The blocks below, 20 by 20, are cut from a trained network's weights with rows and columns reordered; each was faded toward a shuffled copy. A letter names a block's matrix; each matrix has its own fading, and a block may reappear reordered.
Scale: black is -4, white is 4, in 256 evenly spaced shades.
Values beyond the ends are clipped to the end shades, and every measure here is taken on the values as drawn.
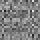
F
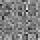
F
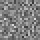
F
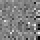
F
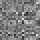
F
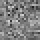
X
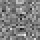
F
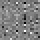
F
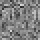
X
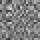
X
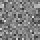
X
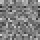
X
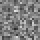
X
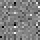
F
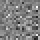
F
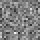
X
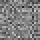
X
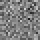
X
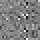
F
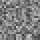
F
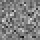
X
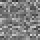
X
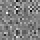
F
